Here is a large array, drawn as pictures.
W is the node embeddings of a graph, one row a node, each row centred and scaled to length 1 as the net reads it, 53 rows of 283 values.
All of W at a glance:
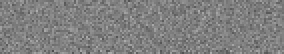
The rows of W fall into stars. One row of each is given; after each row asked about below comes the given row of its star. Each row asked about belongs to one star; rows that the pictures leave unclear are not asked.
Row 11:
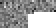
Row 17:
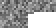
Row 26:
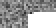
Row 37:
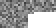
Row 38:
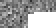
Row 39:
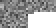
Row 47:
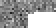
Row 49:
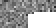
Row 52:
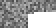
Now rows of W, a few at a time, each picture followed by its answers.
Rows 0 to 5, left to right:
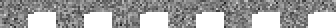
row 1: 26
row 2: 47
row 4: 11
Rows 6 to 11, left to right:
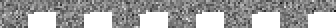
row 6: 38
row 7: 52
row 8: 47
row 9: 49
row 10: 49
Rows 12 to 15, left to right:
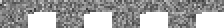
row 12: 49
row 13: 49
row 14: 47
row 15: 38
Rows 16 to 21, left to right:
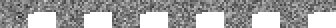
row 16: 38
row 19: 17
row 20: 38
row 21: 37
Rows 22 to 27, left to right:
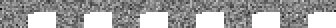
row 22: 52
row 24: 38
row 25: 11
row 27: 11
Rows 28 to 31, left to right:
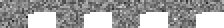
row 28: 11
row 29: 17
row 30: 17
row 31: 47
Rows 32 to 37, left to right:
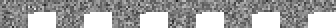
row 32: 52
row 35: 11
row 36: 37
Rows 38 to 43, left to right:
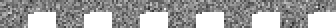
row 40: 39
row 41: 49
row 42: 39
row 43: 52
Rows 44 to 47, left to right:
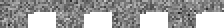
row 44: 37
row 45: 38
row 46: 11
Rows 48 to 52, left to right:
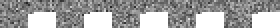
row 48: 39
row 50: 37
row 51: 26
